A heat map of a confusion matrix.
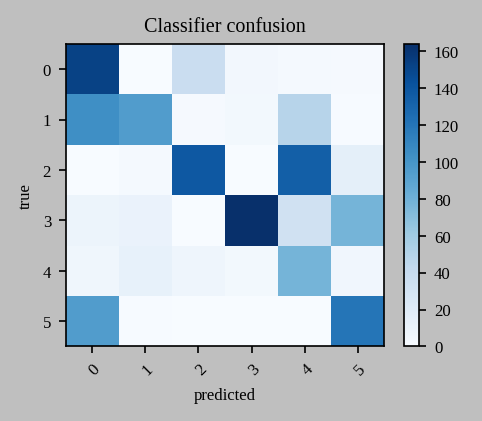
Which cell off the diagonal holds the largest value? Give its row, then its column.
2, 4
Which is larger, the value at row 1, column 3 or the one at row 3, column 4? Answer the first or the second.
the second
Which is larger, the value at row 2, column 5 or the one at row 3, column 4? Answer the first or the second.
the second
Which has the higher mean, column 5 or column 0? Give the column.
0
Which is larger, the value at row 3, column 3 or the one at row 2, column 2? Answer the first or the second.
the first
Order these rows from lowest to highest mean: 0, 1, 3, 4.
4, 0, 1, 3
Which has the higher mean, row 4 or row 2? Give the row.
2
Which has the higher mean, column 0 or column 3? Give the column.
0
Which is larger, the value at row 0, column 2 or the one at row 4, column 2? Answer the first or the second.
the first
